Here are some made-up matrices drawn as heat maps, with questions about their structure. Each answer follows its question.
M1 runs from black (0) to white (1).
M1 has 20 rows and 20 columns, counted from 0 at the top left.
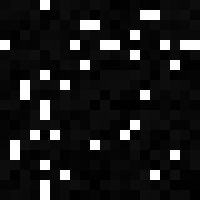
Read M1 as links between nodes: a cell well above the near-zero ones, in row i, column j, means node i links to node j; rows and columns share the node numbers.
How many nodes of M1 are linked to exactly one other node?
10
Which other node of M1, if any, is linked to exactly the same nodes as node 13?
none
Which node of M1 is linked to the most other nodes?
node 4
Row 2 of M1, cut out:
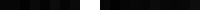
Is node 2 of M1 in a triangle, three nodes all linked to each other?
no
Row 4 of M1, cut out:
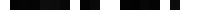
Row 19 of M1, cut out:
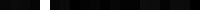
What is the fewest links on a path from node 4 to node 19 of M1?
1
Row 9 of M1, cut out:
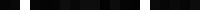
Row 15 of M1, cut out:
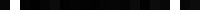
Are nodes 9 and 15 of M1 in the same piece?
yes
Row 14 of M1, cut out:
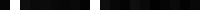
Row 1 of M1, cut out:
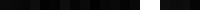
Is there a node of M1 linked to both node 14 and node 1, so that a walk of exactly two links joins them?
no
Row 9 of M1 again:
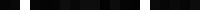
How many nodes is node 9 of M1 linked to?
2
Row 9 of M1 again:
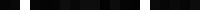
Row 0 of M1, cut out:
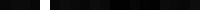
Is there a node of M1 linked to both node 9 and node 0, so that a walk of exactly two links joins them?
no
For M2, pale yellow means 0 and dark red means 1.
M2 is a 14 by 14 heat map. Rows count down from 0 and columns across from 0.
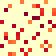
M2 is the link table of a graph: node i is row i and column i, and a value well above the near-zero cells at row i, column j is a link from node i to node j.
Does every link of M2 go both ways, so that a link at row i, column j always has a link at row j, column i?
yes
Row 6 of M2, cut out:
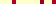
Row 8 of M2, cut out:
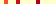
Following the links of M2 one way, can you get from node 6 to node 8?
yes
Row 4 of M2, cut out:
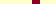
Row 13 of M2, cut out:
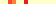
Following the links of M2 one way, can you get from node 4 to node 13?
yes
